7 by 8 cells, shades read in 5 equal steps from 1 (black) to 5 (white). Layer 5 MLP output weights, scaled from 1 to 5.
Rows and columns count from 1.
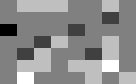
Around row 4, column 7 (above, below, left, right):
3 4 3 3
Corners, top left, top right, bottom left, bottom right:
3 3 3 4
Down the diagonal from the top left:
3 3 3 4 3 4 3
